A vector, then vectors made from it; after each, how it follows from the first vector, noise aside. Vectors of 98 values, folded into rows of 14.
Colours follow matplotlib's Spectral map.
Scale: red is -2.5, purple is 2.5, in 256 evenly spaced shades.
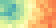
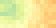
shrunk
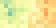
shrunk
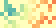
partly zeroed
